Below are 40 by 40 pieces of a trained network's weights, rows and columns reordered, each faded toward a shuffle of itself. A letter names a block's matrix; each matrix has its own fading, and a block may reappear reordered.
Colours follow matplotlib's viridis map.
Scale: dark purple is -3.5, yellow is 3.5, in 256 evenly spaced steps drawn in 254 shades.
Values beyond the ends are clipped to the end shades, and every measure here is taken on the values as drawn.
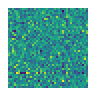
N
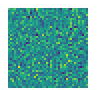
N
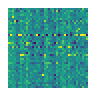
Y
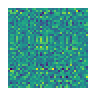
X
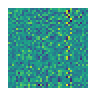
X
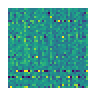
Y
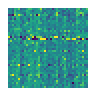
Y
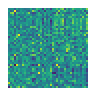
X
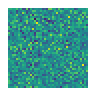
N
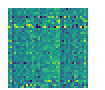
Y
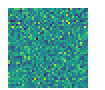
N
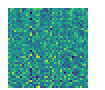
X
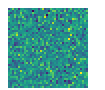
N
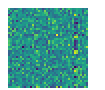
X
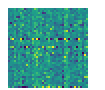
Y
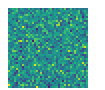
N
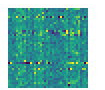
Y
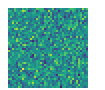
N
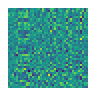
X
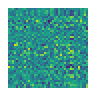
X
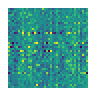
Y
